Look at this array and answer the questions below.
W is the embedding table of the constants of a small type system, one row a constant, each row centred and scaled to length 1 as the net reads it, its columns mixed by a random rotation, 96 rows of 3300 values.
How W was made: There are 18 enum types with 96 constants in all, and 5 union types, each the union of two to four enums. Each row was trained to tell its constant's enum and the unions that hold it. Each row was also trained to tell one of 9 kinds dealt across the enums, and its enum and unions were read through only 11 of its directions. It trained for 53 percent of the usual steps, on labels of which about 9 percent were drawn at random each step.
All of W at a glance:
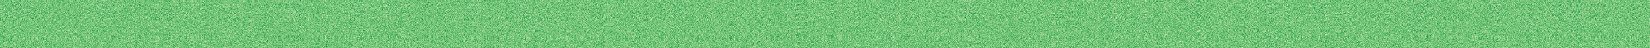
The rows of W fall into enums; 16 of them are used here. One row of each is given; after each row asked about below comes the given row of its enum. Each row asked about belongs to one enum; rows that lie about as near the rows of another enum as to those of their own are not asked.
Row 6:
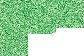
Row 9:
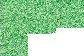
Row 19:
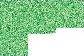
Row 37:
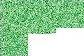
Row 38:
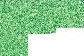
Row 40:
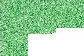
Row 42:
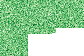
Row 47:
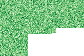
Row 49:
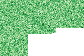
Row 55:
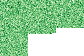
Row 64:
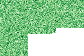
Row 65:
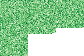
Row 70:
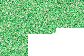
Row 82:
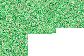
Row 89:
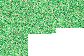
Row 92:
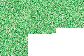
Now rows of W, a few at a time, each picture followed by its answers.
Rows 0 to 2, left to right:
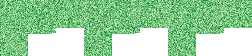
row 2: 38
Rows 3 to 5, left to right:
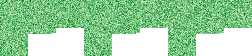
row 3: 42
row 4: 55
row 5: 19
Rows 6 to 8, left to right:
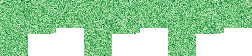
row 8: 9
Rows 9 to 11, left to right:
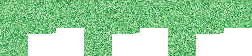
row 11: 37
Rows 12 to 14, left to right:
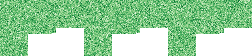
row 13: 49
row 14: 9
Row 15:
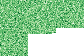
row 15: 82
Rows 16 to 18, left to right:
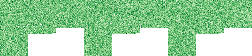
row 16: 42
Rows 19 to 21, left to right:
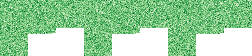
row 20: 47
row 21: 40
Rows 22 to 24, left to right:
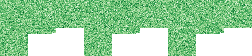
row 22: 49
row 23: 38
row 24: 49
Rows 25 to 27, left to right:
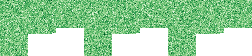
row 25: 40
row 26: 37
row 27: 37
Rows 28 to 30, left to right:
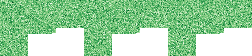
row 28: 49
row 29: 19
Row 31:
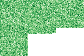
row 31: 55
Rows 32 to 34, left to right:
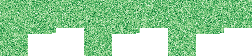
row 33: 89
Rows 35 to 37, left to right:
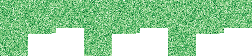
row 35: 47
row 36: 64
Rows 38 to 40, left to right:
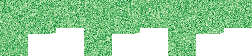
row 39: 19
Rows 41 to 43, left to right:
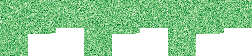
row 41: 38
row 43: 40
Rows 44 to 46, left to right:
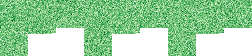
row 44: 70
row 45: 37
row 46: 82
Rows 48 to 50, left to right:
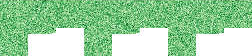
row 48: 70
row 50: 47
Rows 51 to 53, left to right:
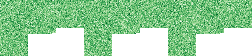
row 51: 6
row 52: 82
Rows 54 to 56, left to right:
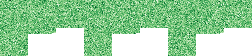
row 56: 19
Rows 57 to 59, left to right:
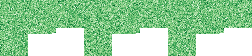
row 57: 42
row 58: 82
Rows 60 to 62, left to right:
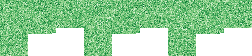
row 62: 82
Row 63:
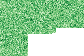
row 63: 9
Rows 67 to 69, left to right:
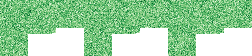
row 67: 6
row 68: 38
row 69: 55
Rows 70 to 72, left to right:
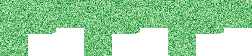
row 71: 38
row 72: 9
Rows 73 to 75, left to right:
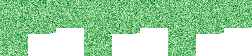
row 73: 9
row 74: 9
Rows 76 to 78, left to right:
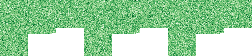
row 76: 42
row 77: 6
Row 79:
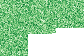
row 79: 42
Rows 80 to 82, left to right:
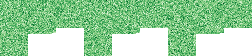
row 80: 70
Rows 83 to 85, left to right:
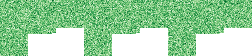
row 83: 82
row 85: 19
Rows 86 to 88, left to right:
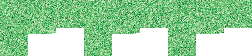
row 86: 37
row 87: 47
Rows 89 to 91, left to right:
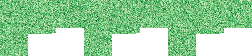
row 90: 70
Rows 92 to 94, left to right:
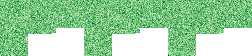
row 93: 89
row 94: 47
